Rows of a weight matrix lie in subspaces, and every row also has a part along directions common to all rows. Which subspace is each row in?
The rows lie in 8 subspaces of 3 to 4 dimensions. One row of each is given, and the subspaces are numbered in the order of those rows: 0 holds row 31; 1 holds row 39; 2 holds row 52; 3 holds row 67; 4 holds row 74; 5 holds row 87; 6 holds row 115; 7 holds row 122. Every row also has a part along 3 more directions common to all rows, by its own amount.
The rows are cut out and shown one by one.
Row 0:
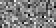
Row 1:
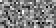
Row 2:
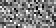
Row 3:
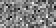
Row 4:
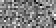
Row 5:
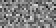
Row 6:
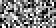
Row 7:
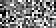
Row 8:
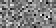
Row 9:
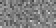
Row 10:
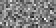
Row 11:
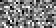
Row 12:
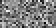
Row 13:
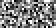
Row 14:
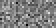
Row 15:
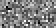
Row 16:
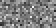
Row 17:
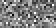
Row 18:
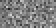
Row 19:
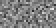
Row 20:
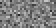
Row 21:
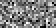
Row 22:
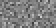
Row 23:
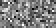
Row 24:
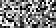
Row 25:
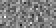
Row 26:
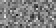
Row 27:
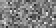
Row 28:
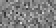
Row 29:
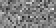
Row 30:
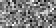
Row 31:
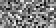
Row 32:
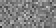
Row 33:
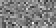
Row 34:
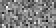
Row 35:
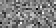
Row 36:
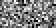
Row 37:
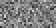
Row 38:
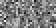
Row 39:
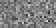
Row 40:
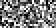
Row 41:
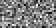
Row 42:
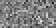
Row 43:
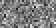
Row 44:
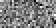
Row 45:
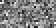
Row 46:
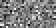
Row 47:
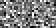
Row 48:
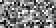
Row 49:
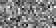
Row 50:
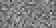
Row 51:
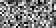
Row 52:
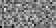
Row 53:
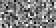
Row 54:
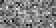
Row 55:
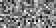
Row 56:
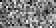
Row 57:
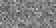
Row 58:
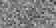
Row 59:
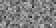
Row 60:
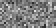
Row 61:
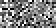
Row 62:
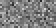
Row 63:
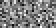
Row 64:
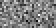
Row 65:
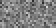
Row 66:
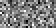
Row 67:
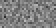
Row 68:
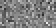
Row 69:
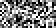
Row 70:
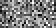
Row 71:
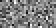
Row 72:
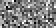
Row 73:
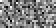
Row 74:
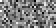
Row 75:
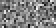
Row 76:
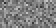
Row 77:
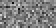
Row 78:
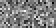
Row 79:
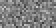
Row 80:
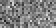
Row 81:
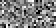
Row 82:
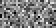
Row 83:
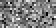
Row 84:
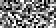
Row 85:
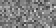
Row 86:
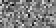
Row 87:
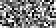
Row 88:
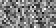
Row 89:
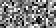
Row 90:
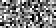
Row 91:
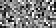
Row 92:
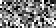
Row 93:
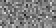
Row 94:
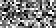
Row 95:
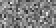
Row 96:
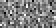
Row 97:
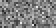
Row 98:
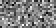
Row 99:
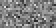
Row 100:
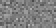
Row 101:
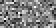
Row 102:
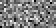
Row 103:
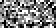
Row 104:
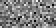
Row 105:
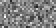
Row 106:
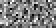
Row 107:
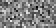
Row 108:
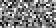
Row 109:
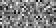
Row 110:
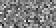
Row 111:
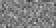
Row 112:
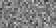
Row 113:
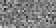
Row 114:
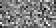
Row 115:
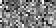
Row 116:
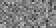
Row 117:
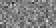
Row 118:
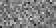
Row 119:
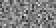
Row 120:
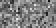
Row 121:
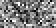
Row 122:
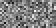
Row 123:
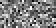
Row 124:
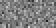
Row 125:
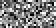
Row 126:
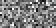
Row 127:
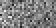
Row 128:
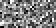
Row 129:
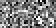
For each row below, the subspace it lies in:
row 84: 0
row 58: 2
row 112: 6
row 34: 1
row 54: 4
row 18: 0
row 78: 7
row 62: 5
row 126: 5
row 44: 4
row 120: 3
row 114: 5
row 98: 6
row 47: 5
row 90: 3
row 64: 0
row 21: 7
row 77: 6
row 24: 5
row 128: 3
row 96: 2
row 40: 5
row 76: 6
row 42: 7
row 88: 4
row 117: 7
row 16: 3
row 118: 2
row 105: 3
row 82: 6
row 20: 5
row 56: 0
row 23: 2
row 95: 3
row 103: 4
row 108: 6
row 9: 2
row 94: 2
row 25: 3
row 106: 3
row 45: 4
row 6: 1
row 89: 7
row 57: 2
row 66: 7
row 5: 3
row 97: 2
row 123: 3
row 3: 7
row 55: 1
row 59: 3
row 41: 6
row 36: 0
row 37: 4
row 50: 5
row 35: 2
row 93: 2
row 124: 1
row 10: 0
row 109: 6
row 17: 6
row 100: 3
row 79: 0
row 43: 4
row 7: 5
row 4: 4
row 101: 4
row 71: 0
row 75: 4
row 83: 3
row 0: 1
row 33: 6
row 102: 2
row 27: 3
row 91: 5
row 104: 6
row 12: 6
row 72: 1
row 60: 7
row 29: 0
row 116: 7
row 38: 4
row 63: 0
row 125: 1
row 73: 4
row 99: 0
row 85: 7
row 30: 0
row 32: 2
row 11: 4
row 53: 1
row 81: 1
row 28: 2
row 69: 7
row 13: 1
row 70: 5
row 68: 5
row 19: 0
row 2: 2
